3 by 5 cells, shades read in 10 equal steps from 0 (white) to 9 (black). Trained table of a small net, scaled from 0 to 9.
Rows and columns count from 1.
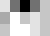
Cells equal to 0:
3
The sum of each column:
6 5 11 7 6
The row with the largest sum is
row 1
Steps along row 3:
down same up up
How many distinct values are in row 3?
3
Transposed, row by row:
1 3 2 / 5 0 0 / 9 2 0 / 5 1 1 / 2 2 2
